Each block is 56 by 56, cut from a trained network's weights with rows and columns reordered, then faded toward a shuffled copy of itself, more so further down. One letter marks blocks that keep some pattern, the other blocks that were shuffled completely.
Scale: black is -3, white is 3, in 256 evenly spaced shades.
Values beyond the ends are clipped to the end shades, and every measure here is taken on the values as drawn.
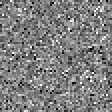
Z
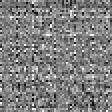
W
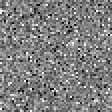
Z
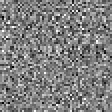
W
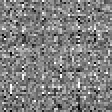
W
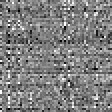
W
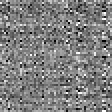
W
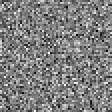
Z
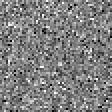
Z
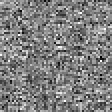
W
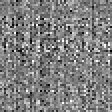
W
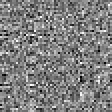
W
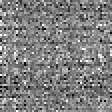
W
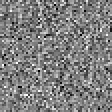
W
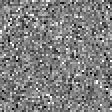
Z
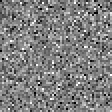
Z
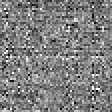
W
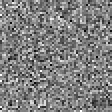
W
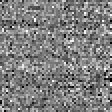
W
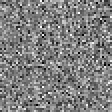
W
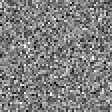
Z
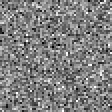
Z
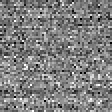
W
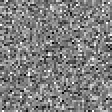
Z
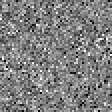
Z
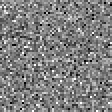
Z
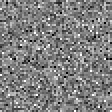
Z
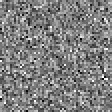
W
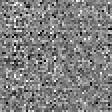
W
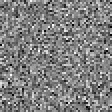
W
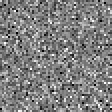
Z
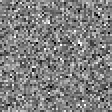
Z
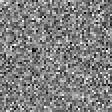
Z
